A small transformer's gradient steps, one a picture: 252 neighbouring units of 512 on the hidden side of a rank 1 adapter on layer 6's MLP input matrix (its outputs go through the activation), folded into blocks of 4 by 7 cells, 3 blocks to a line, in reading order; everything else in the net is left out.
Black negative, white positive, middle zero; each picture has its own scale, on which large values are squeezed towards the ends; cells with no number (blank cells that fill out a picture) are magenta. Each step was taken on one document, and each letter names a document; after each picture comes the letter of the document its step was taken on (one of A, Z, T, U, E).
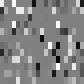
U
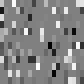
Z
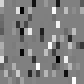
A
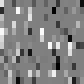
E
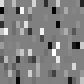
Z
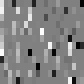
E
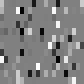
A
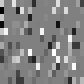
Z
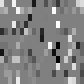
U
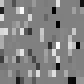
E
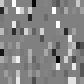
U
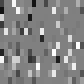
Z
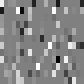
A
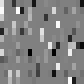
E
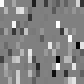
U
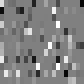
A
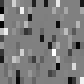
Z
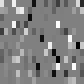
U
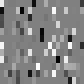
A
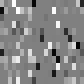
U
